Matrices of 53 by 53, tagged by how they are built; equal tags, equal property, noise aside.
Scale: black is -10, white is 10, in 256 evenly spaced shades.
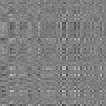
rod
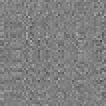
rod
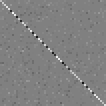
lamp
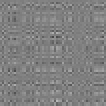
rod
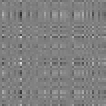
rod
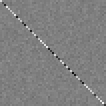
lamp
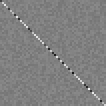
lamp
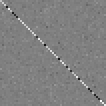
lamp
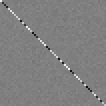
lamp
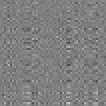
rod
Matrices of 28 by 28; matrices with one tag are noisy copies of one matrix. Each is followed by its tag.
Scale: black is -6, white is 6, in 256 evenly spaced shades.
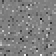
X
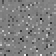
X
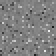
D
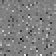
X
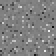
D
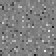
D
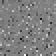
X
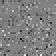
X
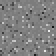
D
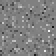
D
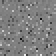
X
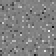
D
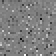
X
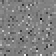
X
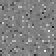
D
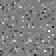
D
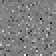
X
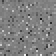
X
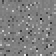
X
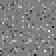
D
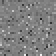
X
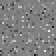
D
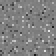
D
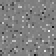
D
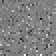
X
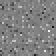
D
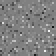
D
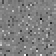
X
